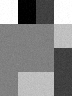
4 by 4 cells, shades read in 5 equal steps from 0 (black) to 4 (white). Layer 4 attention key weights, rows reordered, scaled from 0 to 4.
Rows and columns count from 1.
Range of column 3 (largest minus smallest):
2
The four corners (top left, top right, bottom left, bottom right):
4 4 2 1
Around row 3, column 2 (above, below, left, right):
2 3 2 2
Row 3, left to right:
2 2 2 1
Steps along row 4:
up same down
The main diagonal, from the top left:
4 2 2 1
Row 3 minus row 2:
0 0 0 -2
